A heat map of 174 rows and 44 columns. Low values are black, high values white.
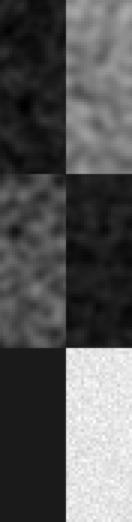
It is made of 3 by 2 panels. Panel 1,1: very low, blotchy, faint in contrast. Panel 1,2: middling, blotchy. Panel 2,1: low, blotchy. Panel 2,2: very low, blotchy, faint in contrast. Panel 3,1: very low, flat. Panel 3,2: very high, fine-grained, faint in contrast.
